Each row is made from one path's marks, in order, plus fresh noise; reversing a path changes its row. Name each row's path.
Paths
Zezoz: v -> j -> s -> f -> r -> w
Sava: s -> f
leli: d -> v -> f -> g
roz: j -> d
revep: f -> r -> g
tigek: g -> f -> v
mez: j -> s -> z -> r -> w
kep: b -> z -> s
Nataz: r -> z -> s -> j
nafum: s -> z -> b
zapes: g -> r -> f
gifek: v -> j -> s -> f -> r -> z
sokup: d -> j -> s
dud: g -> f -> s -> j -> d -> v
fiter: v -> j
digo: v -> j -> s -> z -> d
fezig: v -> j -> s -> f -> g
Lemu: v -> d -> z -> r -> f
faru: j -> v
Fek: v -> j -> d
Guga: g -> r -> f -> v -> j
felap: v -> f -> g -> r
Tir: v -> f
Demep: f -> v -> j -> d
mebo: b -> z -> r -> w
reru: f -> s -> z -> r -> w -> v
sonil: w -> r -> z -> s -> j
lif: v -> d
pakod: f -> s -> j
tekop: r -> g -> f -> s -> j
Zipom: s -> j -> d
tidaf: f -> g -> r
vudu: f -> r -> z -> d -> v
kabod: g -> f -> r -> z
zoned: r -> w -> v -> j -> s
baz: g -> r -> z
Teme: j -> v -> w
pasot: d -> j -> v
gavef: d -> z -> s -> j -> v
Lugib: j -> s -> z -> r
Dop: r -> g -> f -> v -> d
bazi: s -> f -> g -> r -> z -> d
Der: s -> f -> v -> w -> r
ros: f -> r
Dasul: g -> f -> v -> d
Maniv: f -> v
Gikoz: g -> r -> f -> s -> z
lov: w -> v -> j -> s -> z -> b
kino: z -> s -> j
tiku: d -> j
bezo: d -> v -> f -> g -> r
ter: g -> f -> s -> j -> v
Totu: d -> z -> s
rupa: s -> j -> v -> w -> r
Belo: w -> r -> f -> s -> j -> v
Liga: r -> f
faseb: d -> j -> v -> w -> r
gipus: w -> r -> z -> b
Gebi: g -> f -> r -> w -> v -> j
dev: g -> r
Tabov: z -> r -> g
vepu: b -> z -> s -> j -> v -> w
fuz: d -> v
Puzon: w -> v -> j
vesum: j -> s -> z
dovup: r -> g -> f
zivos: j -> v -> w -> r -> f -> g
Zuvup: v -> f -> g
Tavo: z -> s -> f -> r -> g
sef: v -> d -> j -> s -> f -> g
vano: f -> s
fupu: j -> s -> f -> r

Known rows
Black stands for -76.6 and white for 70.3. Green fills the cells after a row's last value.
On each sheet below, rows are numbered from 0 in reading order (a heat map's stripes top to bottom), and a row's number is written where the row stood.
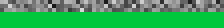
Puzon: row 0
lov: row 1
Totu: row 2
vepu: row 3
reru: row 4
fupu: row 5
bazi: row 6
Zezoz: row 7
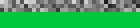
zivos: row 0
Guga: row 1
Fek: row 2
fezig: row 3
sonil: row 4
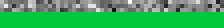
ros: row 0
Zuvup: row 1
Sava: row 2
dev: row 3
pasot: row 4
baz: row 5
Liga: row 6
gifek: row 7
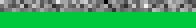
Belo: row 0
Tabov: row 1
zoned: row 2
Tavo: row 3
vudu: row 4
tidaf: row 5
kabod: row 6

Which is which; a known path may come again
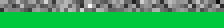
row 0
Demep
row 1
Fek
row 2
baz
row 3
tidaf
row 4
bazi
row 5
tekop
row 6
ter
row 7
Tavo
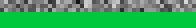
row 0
lif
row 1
digo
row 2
Gikoz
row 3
Zuvup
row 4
Tir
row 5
dud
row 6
faseb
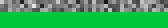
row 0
vepu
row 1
ros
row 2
pakod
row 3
nafum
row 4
Zipom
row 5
kabod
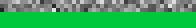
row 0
roz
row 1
gipus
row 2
Teme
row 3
tiku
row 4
mebo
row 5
vano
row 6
tigek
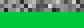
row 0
Lugib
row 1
Maniv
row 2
sef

